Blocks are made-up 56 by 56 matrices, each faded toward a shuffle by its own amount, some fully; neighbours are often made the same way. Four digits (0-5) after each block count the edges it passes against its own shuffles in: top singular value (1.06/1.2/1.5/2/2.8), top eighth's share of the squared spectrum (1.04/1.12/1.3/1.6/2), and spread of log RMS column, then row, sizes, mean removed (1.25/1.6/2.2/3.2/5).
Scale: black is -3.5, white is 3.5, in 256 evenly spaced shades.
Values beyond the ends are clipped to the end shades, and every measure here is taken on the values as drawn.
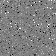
1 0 0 0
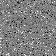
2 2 0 1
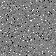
0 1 0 0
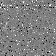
2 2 0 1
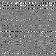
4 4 0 3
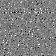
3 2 0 1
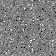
2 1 0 0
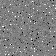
0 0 0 0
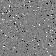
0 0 0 0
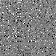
3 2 0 2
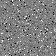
0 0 0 0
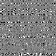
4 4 1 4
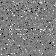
3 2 0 1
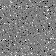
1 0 0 0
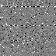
3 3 0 2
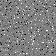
0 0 0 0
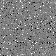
2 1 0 0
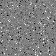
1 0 0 0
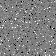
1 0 0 0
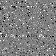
2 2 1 1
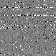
3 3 0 2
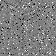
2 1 0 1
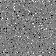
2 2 0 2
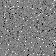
0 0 0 0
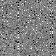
3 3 2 1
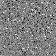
2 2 0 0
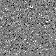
2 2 0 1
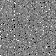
3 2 1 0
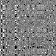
4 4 2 1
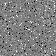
1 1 0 0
